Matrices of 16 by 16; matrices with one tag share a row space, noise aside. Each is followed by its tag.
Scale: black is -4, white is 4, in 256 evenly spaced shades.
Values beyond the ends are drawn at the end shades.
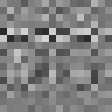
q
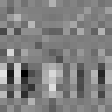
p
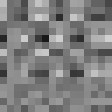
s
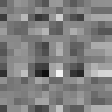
s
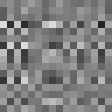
p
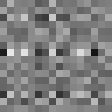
q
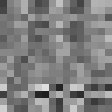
s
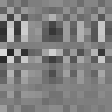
p
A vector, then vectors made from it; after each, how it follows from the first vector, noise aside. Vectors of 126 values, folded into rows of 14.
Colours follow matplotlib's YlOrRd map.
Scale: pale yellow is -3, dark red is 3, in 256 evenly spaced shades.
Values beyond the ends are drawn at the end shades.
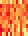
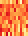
copied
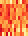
copied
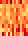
negated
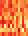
wrapped around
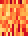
negated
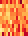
negated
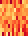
negated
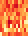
wrapped around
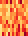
negated
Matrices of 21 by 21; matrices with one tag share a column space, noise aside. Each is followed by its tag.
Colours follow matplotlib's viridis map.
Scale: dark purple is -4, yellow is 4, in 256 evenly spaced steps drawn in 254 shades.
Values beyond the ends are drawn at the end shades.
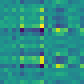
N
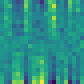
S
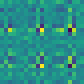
N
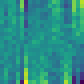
S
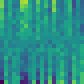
S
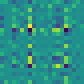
N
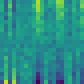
S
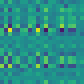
N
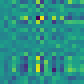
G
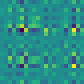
N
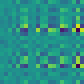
N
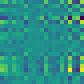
G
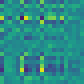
G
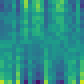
S
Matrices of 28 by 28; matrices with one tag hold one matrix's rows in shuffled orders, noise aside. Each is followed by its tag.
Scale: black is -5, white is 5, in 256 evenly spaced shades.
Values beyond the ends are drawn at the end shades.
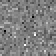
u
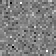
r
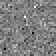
u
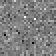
u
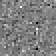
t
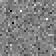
r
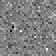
r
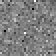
u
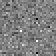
t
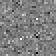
t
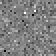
u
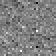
t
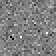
r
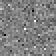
u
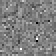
t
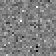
t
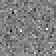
r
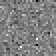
t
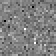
u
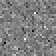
u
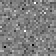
u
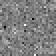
u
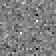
t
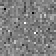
u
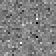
t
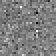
t
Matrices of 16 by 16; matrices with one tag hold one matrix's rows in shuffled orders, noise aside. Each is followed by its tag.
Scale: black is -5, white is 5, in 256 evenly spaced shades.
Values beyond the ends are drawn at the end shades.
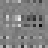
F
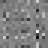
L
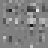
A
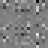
L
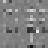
A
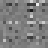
A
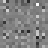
L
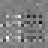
F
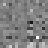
A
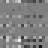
F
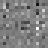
L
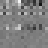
F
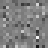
L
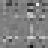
A
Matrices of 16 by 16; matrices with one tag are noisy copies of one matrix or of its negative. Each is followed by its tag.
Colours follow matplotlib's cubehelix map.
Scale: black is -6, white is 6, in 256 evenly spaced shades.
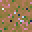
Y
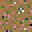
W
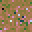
Y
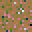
W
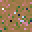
Y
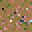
Y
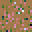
W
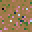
Y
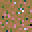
W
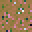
W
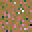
W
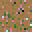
W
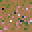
Y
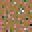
W
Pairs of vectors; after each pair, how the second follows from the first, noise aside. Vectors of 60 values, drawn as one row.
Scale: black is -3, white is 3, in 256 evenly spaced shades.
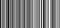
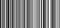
copied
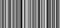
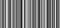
copied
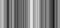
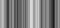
copied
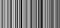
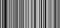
wrapped around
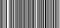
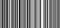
wrapped around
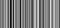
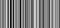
copied
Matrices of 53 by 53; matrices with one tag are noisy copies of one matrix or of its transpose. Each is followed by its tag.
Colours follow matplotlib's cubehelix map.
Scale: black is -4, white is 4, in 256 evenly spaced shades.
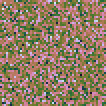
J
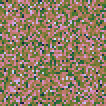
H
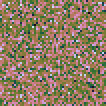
J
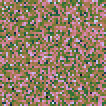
J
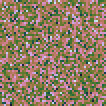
J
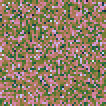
J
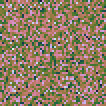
H
